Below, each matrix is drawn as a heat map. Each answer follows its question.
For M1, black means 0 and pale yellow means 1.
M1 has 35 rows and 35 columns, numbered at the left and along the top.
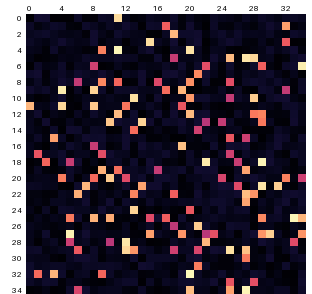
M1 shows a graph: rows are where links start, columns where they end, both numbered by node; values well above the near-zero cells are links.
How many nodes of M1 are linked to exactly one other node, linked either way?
6
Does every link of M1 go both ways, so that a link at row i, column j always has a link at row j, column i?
yes
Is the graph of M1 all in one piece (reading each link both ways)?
yes
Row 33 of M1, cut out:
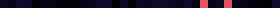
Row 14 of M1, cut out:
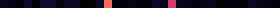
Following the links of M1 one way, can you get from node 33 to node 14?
yes
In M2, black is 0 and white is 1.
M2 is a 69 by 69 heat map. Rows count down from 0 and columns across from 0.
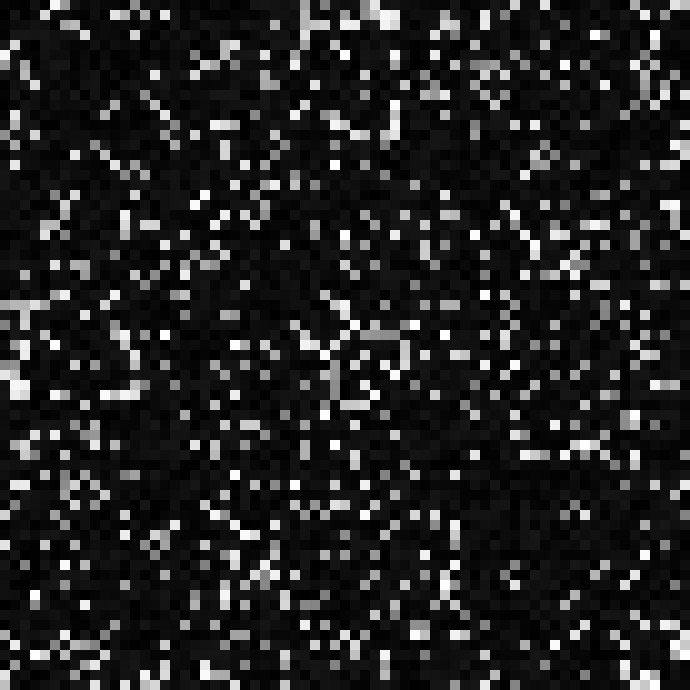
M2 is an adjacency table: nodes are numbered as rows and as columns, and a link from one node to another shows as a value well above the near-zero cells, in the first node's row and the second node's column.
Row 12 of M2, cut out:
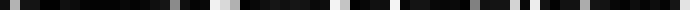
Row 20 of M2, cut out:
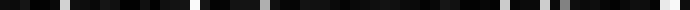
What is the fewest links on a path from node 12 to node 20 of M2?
3
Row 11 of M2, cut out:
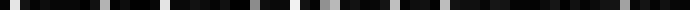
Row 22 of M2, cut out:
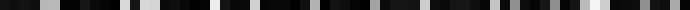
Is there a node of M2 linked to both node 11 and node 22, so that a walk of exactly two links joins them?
yes
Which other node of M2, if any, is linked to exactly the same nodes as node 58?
node 21
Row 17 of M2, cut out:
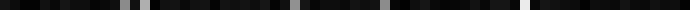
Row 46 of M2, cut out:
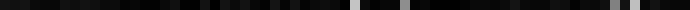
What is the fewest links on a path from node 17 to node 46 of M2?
4
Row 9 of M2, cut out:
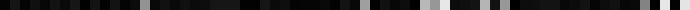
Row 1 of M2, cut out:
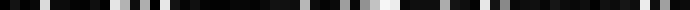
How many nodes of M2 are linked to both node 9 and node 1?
7
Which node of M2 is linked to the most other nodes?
node 22
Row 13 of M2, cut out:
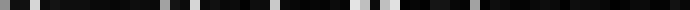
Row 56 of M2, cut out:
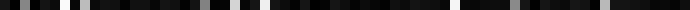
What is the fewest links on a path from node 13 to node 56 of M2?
3
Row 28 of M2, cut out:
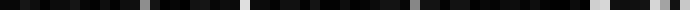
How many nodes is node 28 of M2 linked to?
8
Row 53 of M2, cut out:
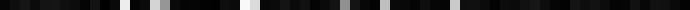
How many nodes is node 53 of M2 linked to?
8
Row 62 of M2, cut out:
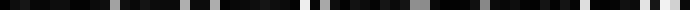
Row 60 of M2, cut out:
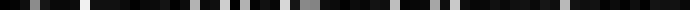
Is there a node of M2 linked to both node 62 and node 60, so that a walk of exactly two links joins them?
yes
